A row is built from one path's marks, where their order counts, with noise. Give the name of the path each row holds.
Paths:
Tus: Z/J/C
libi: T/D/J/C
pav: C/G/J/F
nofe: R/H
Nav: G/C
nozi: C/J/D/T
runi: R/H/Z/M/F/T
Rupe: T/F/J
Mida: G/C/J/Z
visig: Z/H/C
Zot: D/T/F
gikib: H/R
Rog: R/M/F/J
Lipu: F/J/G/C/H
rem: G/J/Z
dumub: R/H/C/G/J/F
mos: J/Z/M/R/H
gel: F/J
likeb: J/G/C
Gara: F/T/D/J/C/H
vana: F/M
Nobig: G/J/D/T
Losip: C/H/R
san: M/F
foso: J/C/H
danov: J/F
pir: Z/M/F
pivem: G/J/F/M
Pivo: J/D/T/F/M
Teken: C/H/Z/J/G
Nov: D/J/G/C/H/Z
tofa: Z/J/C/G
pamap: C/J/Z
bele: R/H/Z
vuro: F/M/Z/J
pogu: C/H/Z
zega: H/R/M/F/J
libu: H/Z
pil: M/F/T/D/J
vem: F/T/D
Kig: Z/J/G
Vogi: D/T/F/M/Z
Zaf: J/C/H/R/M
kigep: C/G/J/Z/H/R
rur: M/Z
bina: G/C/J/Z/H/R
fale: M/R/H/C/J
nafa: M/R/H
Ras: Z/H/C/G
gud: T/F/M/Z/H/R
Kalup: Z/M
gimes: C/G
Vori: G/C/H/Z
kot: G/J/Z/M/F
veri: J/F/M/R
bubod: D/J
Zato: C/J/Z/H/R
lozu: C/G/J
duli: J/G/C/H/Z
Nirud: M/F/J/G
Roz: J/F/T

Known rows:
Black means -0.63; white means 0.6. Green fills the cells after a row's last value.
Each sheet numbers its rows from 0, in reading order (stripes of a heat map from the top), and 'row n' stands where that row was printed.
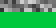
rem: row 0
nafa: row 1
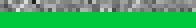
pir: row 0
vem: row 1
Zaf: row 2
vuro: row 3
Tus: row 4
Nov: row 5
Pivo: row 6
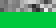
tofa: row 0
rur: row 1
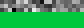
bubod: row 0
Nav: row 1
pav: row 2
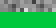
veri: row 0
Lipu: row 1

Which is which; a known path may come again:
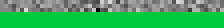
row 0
veri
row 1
Vogi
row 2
nozi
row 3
bubod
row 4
Lipu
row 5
runi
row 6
Rupe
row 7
fale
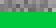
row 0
Zato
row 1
mos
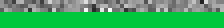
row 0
Vori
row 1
rem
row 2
Ras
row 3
san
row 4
Zot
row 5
vuro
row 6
tofa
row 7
vem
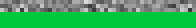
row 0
Rog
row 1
libi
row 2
Nov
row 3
nafa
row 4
pil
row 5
zega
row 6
nofe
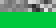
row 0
Teken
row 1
rur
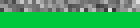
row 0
Nobig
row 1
gud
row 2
foso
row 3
likeb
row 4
Kig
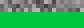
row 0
pamap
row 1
lozu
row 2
Pivo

